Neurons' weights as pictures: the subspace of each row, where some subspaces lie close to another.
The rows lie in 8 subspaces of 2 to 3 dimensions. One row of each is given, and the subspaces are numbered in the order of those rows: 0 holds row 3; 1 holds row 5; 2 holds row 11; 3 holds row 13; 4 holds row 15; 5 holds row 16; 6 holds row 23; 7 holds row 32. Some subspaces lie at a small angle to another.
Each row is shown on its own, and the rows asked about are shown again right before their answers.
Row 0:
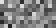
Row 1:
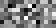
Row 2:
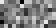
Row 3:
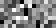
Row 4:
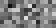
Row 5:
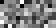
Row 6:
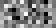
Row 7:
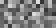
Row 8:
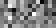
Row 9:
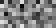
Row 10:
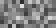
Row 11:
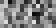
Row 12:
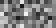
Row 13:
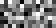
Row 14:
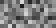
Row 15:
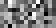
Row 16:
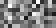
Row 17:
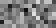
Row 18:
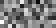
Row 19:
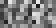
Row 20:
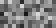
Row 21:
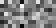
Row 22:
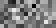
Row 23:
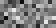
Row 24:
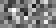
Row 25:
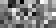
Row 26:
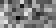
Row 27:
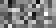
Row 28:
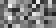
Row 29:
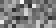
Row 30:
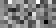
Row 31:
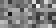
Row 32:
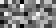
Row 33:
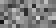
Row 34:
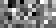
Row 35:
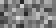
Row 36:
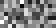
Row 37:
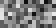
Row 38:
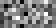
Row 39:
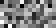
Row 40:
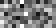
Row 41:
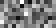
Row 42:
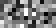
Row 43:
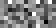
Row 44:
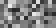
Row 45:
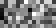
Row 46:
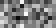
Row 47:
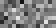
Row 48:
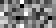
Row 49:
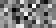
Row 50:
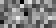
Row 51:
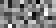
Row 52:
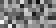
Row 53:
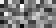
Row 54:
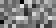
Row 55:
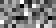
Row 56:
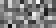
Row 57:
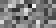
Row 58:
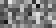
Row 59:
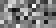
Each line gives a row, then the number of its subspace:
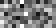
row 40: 7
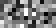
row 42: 2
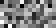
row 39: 1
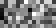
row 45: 2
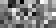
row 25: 1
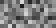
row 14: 4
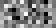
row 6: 7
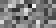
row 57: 0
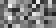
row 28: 5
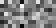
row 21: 7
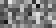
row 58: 2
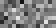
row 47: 6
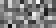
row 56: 4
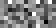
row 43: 6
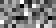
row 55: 0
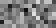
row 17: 6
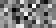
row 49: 2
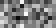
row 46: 3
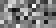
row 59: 5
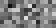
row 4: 0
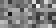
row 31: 2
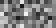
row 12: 3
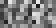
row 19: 2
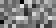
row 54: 0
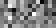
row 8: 1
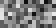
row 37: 2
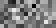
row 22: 4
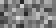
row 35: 3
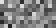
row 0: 1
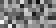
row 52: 6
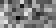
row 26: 2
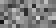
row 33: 6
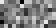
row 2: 1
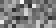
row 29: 0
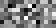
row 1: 0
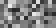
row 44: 5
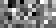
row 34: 1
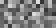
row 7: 5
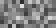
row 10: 4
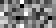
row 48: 3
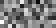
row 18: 6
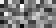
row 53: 7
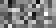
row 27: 4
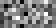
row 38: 7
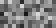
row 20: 3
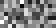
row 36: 6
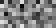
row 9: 7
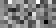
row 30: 6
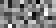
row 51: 4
